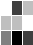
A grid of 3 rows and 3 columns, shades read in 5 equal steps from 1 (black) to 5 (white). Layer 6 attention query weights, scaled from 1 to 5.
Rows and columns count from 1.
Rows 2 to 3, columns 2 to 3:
4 5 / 1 2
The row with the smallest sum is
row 3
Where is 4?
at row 1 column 3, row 2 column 1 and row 2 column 2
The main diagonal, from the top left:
5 4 2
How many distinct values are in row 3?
3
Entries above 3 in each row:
2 3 0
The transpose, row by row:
5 4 3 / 2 4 1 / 4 5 2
